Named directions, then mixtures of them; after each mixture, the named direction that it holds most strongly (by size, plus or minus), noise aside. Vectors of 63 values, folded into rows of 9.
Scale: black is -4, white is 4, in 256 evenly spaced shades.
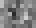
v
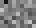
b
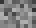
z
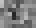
v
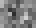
v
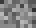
z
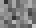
b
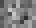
v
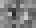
v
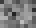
z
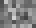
v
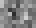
v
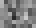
v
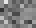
b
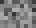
z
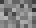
z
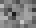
z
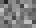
b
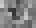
v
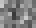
v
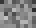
z
